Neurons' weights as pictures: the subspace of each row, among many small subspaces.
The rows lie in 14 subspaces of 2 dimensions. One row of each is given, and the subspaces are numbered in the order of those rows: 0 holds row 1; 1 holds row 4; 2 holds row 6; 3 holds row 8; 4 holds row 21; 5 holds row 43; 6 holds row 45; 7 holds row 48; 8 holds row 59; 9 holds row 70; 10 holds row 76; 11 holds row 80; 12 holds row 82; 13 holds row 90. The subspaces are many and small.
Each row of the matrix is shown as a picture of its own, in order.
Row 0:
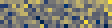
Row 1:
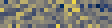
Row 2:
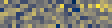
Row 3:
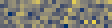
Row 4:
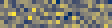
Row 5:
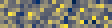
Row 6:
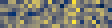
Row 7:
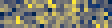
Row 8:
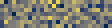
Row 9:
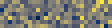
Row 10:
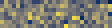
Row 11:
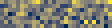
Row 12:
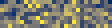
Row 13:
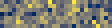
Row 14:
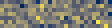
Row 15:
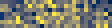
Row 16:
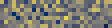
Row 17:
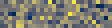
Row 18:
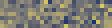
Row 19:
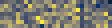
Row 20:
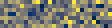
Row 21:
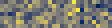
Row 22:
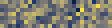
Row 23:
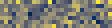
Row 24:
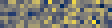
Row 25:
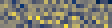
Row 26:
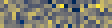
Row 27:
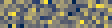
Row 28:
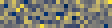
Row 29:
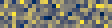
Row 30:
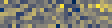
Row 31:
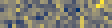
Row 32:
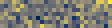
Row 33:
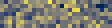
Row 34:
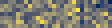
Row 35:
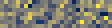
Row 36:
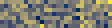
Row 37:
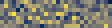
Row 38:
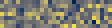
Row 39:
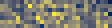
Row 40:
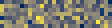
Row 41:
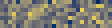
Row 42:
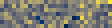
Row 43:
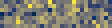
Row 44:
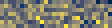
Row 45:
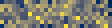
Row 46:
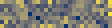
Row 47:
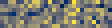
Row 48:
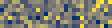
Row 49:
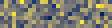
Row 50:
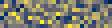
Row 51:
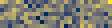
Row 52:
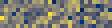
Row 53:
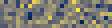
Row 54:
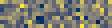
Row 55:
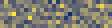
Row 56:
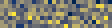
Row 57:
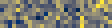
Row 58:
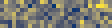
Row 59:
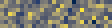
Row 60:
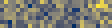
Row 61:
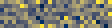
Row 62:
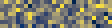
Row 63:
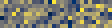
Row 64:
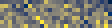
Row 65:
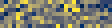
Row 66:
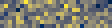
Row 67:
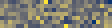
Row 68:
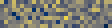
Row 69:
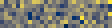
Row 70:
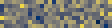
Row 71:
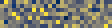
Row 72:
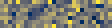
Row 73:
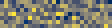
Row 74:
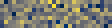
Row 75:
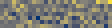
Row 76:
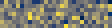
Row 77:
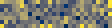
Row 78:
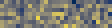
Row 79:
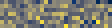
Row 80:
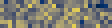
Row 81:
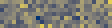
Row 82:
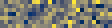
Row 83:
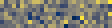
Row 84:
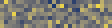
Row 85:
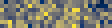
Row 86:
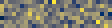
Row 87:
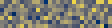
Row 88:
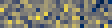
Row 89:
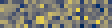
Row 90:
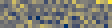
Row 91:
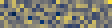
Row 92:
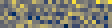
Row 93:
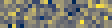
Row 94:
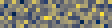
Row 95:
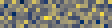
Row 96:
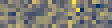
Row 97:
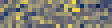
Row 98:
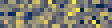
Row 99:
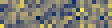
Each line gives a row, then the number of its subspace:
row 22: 12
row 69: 10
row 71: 3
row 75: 13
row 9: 7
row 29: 11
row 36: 4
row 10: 10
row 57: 7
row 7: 5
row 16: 3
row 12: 2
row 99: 6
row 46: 6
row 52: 9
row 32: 13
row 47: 2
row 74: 3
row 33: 1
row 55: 1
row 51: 2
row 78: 5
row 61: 12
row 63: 9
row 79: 4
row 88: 7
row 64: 8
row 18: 2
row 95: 11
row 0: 8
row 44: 4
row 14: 12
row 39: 5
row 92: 13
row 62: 8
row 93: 7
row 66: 1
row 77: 6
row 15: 5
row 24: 2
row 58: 11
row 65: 0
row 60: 11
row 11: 8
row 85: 11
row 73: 1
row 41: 6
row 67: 2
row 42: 10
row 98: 4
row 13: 5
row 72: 6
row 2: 0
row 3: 8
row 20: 12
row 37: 1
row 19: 4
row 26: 3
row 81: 12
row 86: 9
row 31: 7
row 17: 13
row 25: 13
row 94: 11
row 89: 9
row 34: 4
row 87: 7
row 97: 0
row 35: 10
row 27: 7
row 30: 0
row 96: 12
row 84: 3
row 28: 1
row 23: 6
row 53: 10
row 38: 5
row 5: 8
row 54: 9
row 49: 11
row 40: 9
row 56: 13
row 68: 3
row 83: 10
